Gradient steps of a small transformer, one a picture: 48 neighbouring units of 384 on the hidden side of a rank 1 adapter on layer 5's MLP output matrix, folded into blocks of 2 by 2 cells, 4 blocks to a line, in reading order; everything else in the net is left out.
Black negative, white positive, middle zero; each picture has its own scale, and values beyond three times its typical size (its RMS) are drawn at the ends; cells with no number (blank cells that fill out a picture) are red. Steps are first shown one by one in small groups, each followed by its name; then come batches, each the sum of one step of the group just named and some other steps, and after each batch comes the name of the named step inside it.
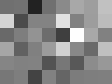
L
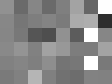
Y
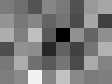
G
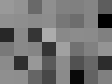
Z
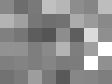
Y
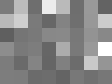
Z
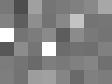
G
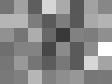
G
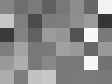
Y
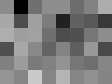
G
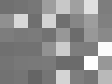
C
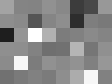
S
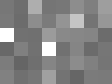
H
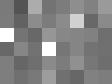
H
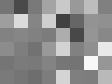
C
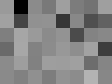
S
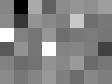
H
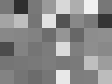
C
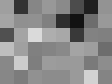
S
